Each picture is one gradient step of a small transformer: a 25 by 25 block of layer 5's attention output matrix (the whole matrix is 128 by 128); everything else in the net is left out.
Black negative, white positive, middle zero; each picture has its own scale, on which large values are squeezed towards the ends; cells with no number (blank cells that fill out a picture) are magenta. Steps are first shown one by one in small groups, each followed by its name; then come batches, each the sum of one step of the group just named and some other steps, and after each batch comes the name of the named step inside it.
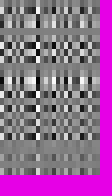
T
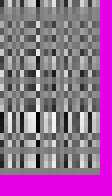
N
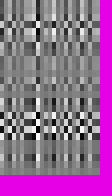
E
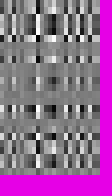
T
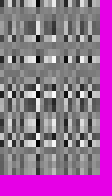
N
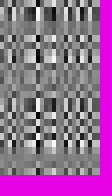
T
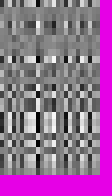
N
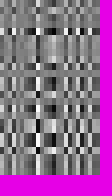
E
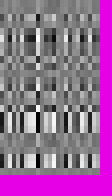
N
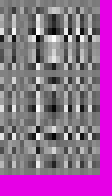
T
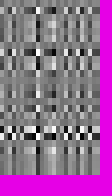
E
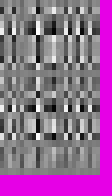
N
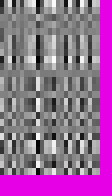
E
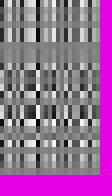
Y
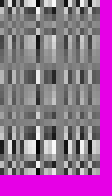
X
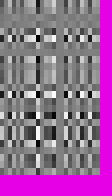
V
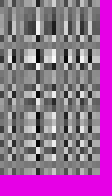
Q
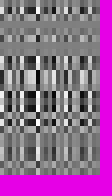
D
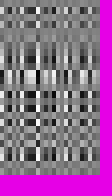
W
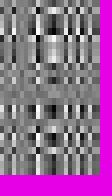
W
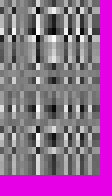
D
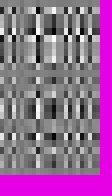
V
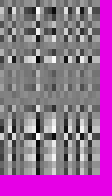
Q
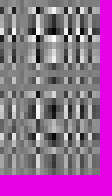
V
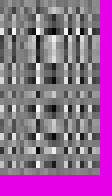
X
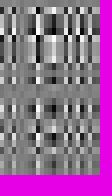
Y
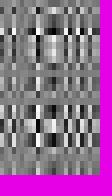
Y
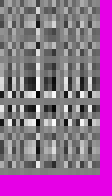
Y
